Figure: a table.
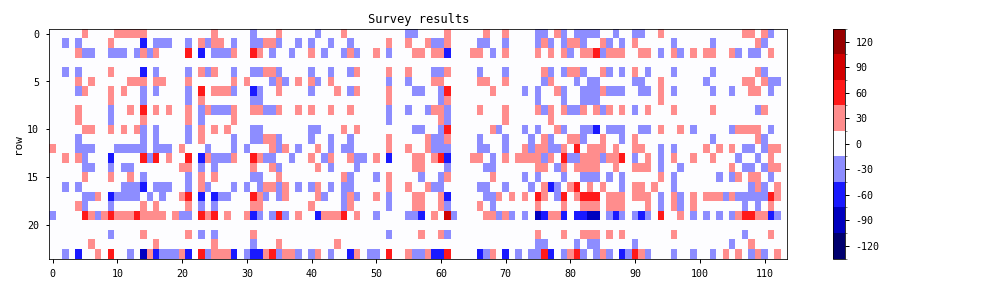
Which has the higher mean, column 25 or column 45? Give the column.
25
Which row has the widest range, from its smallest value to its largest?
19
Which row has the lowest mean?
23
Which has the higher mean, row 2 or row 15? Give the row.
2
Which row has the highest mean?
13
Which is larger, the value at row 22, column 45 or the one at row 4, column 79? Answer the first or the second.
the first
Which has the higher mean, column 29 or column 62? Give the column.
29
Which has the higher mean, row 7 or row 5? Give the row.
5
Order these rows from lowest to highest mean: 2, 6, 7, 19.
6, 7, 19, 2
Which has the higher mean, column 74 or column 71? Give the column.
71
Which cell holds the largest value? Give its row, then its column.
19, 61
